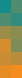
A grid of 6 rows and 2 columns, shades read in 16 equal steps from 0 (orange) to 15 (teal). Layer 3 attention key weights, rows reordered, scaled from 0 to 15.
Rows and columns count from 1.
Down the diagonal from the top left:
15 13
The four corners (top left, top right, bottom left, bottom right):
15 11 1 0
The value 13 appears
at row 2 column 2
